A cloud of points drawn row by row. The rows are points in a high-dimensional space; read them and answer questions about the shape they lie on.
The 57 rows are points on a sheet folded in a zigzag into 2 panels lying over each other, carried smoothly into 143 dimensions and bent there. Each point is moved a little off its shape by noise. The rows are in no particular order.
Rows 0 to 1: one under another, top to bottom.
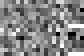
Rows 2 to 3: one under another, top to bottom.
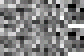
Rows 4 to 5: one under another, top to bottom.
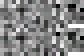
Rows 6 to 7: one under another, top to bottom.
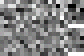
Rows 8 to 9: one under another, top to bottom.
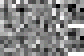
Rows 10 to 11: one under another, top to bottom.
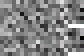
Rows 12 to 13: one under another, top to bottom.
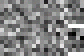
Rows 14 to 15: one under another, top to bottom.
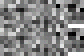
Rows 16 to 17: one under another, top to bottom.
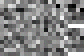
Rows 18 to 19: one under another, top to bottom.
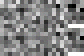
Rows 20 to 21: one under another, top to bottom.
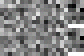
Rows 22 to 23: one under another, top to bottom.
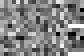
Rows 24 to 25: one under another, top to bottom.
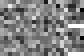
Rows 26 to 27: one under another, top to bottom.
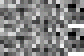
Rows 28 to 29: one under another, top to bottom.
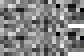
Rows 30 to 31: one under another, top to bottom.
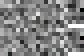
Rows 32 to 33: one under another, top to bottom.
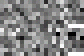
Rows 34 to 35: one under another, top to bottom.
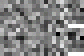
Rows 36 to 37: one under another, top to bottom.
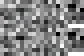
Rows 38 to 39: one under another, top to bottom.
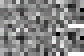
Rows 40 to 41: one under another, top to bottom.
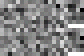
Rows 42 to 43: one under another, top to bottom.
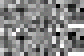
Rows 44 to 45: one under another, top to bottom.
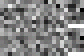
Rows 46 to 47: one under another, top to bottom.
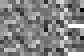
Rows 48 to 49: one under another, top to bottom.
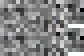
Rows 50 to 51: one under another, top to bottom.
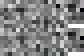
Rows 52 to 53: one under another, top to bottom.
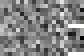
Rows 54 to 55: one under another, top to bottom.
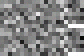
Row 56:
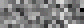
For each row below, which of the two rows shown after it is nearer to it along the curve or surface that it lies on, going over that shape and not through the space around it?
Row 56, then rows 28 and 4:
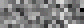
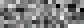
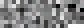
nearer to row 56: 28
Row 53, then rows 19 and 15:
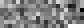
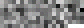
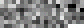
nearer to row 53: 15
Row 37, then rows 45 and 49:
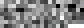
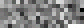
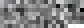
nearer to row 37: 49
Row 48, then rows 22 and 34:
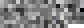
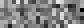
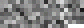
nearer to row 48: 34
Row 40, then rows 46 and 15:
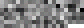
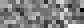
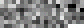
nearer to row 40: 46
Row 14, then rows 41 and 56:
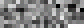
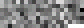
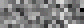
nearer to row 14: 56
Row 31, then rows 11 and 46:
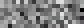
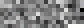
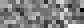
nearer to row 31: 11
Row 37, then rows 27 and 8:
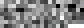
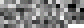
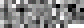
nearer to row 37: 8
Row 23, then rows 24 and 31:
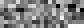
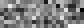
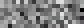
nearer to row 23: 24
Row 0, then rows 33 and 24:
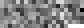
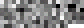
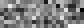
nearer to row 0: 24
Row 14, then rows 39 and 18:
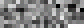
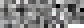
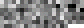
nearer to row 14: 39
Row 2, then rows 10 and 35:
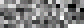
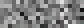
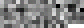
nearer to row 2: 35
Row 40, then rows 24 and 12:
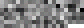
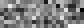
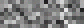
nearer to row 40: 24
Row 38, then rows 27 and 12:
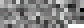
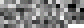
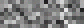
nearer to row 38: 27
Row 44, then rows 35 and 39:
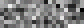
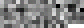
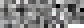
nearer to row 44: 35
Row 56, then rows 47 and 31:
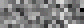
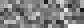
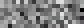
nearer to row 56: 47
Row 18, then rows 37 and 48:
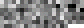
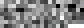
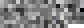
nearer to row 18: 37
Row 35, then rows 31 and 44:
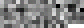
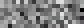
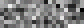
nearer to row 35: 44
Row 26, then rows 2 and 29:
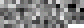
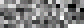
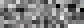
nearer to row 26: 2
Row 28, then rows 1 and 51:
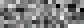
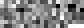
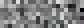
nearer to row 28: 1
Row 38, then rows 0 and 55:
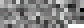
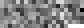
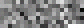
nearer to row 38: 55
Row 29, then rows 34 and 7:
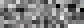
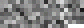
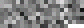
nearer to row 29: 34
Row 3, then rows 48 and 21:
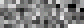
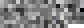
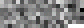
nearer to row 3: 21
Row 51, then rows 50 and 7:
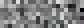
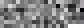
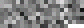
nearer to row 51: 7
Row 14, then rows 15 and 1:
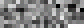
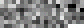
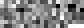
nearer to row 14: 1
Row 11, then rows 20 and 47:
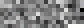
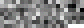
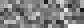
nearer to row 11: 20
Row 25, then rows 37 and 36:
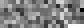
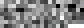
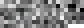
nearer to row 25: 37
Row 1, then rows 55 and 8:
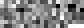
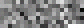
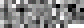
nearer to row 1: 8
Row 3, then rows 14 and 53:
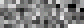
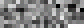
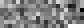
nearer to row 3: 53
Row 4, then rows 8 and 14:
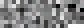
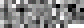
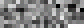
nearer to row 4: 8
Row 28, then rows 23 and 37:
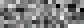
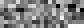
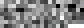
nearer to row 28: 23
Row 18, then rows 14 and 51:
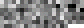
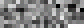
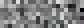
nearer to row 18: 51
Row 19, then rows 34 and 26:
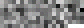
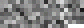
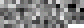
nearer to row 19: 34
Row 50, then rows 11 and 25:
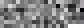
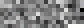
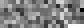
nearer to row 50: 25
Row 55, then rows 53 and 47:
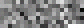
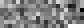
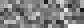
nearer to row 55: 53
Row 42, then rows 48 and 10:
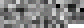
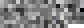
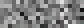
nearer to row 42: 48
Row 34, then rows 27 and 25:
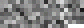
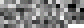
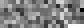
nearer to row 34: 25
